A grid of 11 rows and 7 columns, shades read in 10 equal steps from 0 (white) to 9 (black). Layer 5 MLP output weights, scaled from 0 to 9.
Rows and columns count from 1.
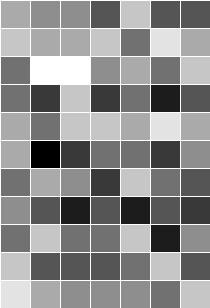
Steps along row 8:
up up down up down up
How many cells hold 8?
4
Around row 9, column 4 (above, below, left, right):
6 6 5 2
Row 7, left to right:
5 3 4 7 2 5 6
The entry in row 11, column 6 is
5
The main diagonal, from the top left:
3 3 0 7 3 7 6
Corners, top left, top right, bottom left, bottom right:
3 6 1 2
